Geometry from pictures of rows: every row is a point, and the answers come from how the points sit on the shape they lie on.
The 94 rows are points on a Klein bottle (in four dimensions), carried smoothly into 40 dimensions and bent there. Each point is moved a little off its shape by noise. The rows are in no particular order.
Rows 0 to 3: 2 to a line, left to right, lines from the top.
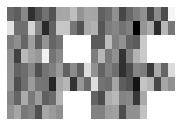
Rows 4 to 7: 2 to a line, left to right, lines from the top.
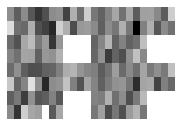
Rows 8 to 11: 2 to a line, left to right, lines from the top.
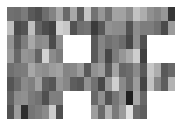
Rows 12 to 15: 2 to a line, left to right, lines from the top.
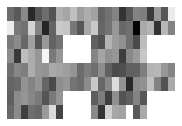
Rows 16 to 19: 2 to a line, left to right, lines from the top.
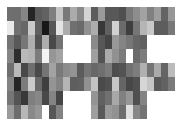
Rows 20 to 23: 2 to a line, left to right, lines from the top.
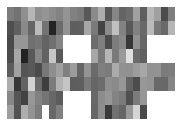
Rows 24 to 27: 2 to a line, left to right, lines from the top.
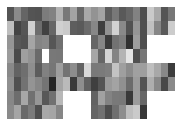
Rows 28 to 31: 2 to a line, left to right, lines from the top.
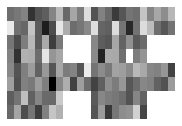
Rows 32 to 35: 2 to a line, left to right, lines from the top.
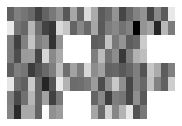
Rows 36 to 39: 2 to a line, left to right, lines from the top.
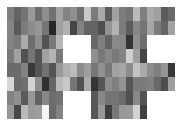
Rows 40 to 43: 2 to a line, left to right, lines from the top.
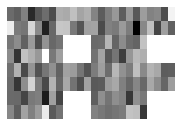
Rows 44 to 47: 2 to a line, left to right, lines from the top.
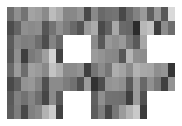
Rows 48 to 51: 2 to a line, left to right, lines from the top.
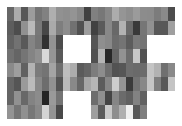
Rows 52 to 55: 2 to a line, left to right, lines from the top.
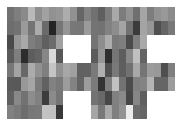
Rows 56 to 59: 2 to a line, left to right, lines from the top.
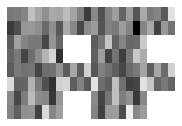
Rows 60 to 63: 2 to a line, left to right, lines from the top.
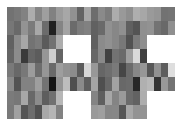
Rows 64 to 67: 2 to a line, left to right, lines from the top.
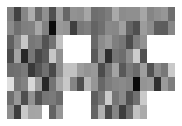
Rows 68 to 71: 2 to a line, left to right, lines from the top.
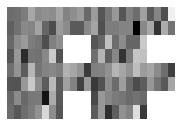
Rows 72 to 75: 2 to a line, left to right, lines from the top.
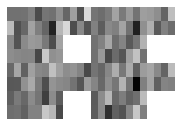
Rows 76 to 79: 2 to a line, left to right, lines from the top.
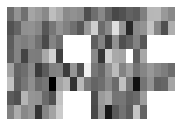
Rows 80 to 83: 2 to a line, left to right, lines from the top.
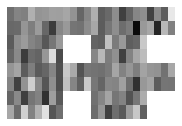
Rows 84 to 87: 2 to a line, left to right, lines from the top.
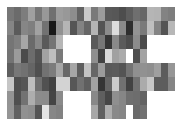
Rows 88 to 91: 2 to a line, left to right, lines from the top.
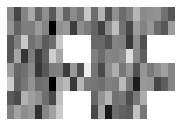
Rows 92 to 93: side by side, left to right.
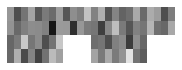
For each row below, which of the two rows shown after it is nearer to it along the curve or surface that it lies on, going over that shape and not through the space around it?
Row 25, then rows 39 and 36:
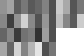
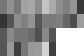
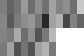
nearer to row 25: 39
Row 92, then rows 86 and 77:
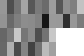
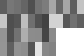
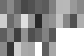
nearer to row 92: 86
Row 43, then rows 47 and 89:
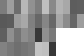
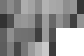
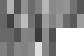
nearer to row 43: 89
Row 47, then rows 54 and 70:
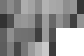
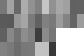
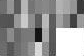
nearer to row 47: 70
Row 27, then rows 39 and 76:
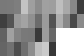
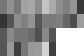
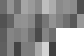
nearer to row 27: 39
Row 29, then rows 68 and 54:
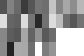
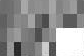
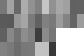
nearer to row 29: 54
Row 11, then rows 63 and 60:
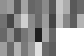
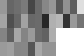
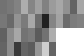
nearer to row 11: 60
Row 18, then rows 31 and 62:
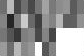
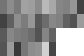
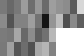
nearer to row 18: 31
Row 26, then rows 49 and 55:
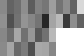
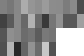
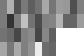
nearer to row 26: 49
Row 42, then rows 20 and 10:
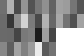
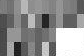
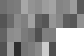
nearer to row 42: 10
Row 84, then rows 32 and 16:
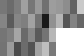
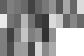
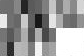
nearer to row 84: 32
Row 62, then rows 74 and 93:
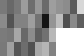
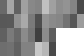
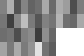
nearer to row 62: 74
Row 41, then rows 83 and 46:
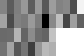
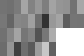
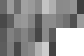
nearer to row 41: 83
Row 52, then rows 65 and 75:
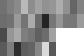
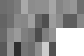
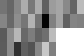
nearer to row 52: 75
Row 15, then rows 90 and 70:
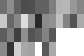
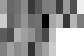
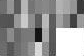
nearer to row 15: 70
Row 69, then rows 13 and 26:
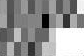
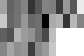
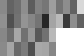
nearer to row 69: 13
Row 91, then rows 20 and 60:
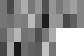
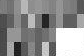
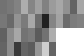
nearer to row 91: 20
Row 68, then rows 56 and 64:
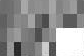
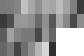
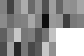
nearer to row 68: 64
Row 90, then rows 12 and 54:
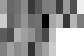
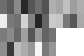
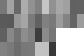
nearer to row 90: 12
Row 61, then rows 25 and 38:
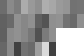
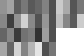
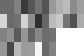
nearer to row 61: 25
